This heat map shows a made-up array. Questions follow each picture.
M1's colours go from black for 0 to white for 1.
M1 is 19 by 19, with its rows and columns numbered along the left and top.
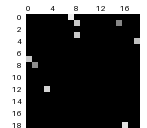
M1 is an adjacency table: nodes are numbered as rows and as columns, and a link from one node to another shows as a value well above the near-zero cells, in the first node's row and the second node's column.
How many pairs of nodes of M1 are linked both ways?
2
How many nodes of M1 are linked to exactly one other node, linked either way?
6
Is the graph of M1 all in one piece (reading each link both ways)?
no
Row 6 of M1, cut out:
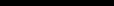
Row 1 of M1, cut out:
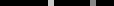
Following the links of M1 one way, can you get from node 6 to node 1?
no
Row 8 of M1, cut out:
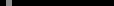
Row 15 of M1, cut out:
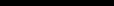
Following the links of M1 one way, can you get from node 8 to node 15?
yes
